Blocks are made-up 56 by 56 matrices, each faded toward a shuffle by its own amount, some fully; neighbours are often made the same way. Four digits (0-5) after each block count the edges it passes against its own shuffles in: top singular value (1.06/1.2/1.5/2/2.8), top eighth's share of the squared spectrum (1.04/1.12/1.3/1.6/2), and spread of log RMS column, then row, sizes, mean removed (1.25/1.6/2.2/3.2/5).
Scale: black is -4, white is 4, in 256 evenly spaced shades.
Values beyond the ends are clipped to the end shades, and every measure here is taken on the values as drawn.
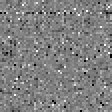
2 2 0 1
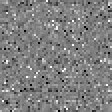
3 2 0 1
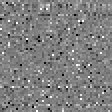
3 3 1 1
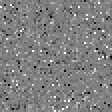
1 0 0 0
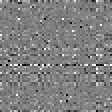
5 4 2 3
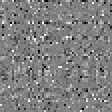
4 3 1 2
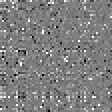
4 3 1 2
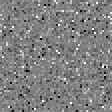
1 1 0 0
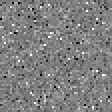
0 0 0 0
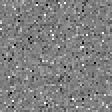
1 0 0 0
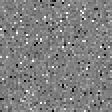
0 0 0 0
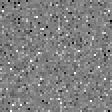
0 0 0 0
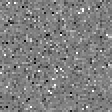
0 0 0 0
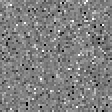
0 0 0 0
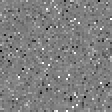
0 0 0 0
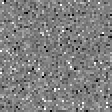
0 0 0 0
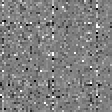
2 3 2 2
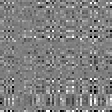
5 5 3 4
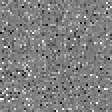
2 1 0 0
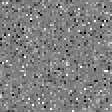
0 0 0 0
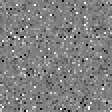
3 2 0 1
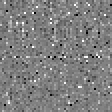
3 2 0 1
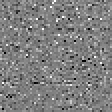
3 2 1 1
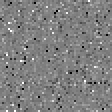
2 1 0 0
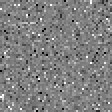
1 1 0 0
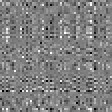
5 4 3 3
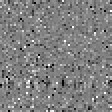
3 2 1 1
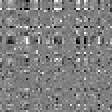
5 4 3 3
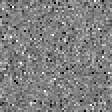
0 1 0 1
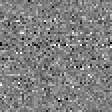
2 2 0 2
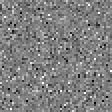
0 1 0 0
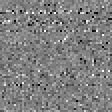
2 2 0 2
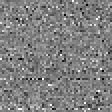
1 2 0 2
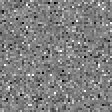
1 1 0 1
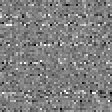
1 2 0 3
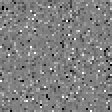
1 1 0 0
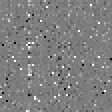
3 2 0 0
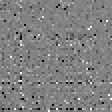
4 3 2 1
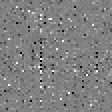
3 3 1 1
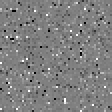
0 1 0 0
